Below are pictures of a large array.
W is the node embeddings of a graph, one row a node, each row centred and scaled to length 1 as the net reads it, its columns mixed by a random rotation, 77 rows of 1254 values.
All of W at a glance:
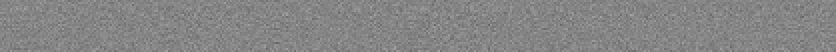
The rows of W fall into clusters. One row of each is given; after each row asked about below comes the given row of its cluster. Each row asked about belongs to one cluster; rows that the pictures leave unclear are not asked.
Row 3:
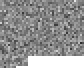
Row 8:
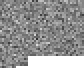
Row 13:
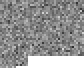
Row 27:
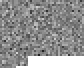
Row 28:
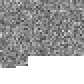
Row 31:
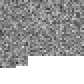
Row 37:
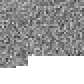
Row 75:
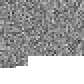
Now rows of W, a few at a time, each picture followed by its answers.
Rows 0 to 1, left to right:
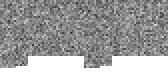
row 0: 13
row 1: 31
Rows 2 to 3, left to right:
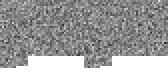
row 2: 37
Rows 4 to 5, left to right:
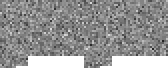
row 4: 28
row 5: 75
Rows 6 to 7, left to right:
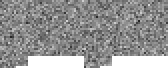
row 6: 75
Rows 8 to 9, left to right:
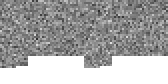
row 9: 13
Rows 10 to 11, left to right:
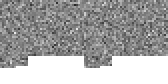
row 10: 8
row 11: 28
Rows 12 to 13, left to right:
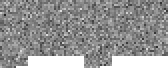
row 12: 28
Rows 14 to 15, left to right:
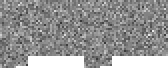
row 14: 28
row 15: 28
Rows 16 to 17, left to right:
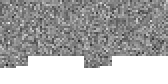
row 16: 75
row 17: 75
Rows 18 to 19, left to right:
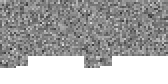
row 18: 27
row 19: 3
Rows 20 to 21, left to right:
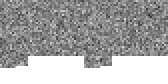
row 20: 28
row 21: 3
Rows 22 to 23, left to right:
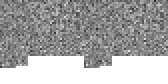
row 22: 31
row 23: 31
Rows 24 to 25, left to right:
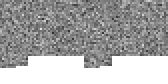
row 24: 8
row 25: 8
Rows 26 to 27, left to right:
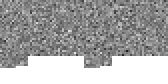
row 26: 28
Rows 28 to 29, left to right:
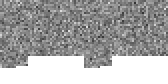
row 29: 37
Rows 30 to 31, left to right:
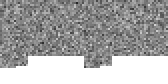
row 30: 13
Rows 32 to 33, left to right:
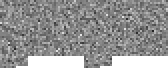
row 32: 3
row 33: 8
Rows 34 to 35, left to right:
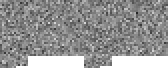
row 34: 27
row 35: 3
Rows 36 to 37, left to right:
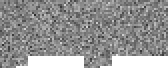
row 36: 31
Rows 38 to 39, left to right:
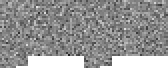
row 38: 37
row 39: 8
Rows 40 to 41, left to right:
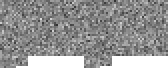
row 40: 3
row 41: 27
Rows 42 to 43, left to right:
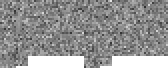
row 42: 13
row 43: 31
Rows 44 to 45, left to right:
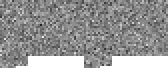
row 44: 13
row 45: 27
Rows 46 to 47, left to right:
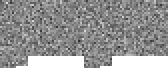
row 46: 75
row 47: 8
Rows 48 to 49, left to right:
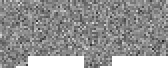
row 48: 28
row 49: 75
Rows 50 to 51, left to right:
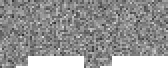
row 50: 31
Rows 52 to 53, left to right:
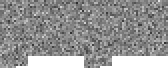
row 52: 13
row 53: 3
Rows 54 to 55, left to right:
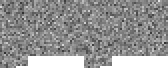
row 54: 27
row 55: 3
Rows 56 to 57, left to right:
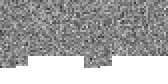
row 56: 31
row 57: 37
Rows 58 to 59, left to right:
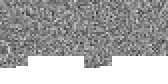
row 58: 3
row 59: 75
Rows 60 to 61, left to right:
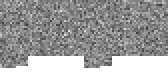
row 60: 28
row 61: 8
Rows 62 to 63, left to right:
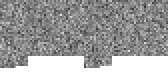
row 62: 75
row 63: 31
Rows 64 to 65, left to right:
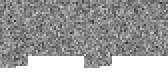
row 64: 13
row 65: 13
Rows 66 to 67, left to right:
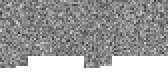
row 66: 8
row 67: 31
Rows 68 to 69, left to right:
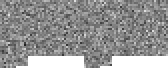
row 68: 3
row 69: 28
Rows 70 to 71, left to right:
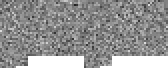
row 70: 8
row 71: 31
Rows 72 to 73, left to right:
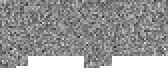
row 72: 27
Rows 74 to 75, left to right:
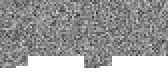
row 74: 31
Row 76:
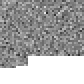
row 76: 37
